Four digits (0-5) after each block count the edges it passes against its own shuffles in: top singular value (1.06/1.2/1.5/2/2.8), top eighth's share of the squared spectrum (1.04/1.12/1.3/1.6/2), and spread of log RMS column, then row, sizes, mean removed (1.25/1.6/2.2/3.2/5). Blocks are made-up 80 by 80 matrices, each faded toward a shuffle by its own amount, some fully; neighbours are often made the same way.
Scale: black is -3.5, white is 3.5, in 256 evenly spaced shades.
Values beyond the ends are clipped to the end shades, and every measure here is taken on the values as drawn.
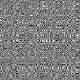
4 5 3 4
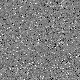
2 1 0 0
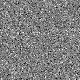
2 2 0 0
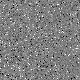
2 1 0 0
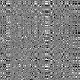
5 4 3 3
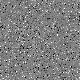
2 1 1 0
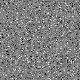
3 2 0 0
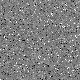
1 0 0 0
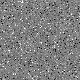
2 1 0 0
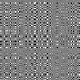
5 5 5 4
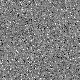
2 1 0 0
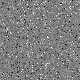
1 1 0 0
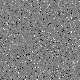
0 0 0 0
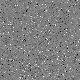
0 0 0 0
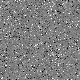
0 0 0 0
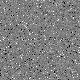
2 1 0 0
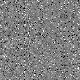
3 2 1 0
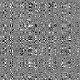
5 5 3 3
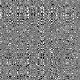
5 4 3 3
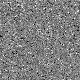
0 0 0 0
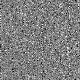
0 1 2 0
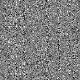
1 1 3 0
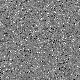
0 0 0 0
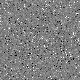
2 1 0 0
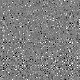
4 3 2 2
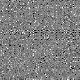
4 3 2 2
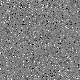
2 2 0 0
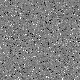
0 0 0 0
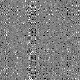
4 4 3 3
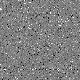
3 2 0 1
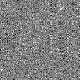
4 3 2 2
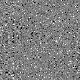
3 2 1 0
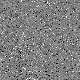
2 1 0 0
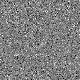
3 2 0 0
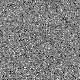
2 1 0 0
